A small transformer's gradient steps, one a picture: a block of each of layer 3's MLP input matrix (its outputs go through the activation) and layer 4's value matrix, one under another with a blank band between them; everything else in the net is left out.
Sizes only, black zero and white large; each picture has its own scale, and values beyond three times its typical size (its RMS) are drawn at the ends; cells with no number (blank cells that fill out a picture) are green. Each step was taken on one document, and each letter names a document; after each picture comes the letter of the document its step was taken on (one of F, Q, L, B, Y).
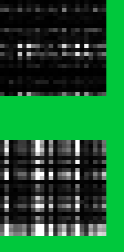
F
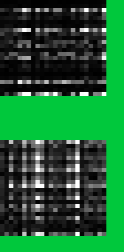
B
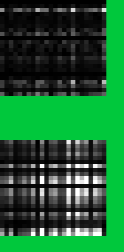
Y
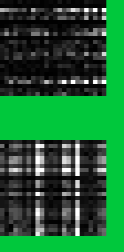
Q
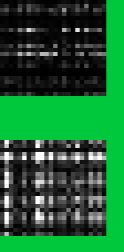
F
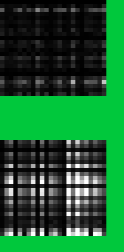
Y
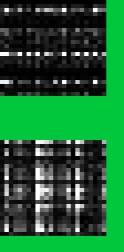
F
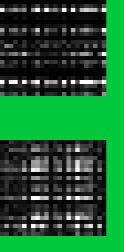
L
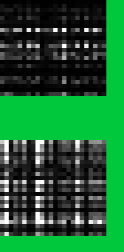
F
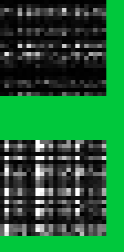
F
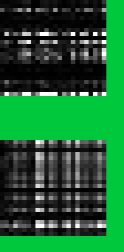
B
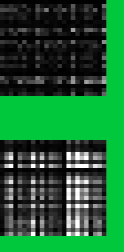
Y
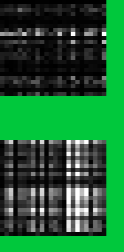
Y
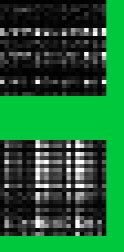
B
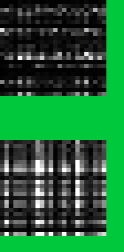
F
